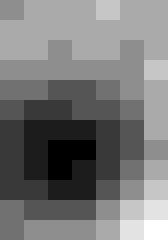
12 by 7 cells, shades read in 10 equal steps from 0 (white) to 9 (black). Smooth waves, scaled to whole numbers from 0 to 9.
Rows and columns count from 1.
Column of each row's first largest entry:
1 1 3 1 3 2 2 3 3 3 2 1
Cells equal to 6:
11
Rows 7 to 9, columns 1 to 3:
7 8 8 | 7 8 9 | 7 8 9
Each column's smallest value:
3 3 3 3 2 1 0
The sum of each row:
21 21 23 26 34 40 47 50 47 42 30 21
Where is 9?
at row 8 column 3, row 8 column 4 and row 9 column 3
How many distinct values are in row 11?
5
